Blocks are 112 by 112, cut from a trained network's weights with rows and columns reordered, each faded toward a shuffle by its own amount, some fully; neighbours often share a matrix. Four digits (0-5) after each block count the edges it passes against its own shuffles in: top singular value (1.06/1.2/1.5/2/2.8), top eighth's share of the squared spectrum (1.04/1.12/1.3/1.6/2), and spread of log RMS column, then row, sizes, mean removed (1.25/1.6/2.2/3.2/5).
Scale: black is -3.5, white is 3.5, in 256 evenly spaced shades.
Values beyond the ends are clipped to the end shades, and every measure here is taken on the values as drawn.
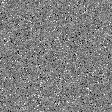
2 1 0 0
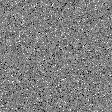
0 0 0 0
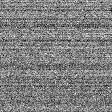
4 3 0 2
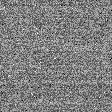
2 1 0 0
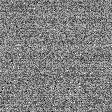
2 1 0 0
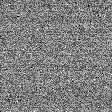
2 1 0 0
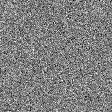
2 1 0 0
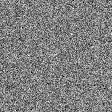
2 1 0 0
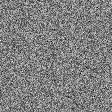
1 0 0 0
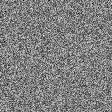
0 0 0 0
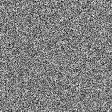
3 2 0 0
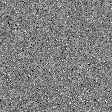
0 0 0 0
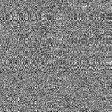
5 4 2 3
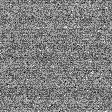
3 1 0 0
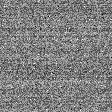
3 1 0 0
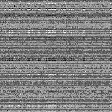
5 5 2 4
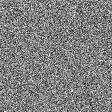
1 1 0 0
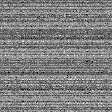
5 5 2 3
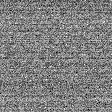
3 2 0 0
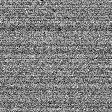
4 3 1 1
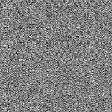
4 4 2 2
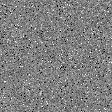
2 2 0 1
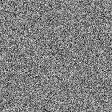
0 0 0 0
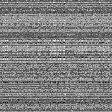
5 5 2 3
